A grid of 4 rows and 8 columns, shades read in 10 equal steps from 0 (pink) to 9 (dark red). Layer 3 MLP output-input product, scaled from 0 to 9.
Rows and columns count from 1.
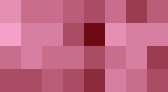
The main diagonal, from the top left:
1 2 3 5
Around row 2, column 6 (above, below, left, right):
3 3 9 2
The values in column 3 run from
2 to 4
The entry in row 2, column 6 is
1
